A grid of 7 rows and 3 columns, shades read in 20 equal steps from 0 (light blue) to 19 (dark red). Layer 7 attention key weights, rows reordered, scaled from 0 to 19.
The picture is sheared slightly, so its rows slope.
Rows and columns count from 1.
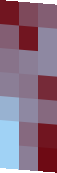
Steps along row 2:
up down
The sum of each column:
49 73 88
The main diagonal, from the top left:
18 18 7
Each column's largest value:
18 18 19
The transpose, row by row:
18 11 9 8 3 0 0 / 13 18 8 9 7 10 8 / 11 7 7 16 10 18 19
